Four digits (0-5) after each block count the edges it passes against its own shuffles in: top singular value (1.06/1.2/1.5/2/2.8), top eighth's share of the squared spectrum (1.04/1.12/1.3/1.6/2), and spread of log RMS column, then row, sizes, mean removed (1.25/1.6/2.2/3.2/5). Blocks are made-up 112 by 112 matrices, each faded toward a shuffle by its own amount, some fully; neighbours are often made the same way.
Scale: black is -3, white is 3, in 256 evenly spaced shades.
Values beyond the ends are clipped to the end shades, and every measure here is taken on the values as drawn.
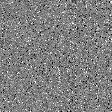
0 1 2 0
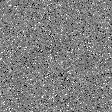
0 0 0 0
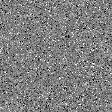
0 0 1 0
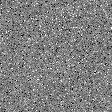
0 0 0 0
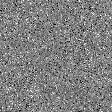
0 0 0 0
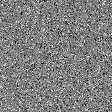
0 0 1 0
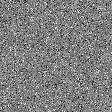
0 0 0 0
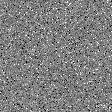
0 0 0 0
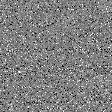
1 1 0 2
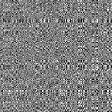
5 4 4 4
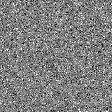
3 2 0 1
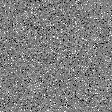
0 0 1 0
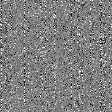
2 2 3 0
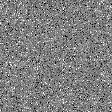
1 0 2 0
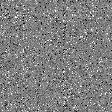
1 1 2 1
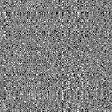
5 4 3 3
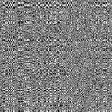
5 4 3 3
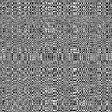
5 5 4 4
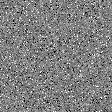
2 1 0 0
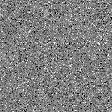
3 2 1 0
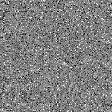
4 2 1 1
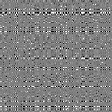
5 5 3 4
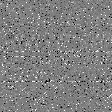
4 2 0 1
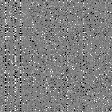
5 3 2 1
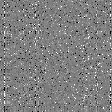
4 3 2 1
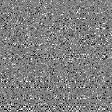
4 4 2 3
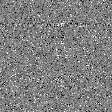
3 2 0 2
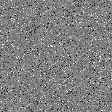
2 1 0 0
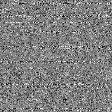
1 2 0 4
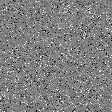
2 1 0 0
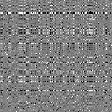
5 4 3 4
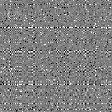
5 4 3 3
